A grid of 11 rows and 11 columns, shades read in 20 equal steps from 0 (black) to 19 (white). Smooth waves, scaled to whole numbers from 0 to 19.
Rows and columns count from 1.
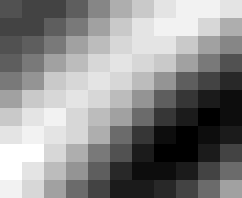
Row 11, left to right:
18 16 12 8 5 2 2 3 5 8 12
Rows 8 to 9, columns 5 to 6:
13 8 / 9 6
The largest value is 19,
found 3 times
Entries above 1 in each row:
11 11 11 11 11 10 9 8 9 9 11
